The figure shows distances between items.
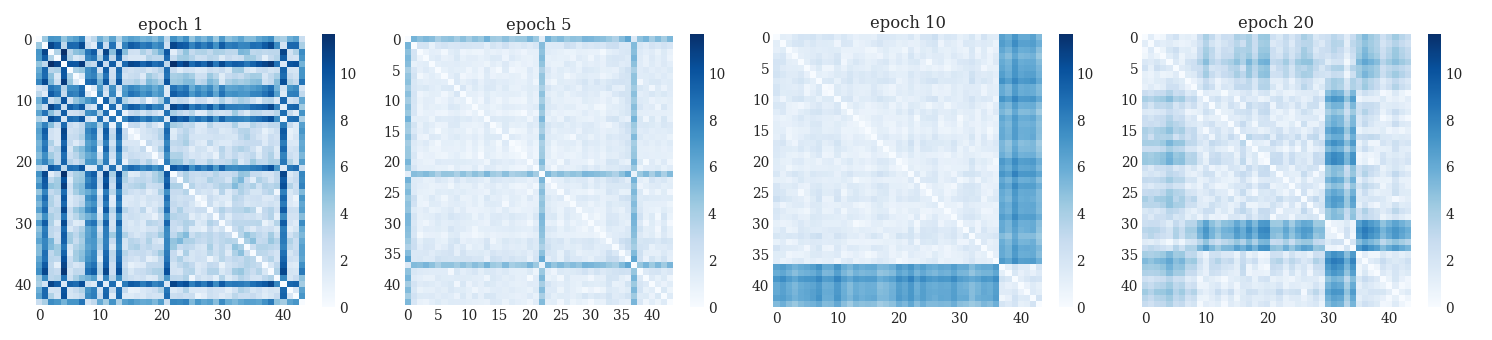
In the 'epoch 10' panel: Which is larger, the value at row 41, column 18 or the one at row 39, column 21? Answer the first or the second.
the second
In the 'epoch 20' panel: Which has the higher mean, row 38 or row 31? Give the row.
31
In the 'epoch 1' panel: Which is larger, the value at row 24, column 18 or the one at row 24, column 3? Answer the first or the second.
the second
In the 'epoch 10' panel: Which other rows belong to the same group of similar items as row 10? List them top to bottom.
0, 1, 2, 3, 4, 5, 6, 7, 8, 9, 11, 12, 13, 14, 15, 16, 17, 18, 19, 20, 21, 22, 23, 24, 25, 26, 27, 28, 29, 30, 31, 32, 33, 34, 35, 36
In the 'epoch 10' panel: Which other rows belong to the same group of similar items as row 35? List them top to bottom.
0, 1, 2, 3, 4, 5, 6, 7, 8, 9, 10, 11, 12, 13, 14, 15, 16, 17, 18, 19, 20, 21, 22, 23, 24, 25, 26, 27, 28, 29, 30, 31, 32, 33, 34, 36
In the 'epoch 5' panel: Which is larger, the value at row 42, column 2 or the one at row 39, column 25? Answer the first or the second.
the first
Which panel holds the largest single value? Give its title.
epoch 1
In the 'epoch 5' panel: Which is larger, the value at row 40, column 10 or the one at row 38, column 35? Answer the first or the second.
the second
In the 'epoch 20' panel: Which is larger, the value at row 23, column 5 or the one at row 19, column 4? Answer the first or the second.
the second
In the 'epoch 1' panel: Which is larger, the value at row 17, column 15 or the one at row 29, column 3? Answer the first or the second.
the second
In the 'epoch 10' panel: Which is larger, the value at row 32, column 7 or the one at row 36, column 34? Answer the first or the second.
the first
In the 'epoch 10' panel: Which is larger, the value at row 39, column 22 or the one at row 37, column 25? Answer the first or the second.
the first
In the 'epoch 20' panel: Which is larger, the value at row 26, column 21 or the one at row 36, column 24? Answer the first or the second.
the second
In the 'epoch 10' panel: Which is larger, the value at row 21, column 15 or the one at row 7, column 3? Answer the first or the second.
the second
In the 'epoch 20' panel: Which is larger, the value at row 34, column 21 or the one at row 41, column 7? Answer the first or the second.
the first
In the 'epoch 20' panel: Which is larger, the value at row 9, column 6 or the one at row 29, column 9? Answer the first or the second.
the first
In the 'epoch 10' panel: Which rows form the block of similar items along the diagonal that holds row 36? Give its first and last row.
0 to 36
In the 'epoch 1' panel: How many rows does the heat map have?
44
